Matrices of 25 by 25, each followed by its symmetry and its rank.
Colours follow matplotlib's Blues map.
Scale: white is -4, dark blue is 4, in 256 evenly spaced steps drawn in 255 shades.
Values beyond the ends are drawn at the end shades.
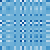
symmetric, rank one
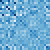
symmetric, rank five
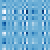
neither, rank one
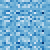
neither, rank three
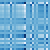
neither, rank one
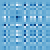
symmetric, rank one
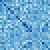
symmetric, rank five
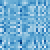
neither, rank three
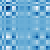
symmetric, rank one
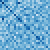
symmetric, rank five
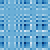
symmetric, rank one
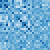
symmetric, rank five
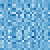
neither, rank three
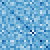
symmetric, rank five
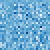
neither, rank five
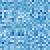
neither, rank five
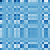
symmetric, rank one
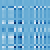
neither, rank one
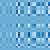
neither, rank one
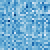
neither, rank five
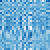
neither, rank three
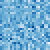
neither, rank five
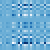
neither, rank one
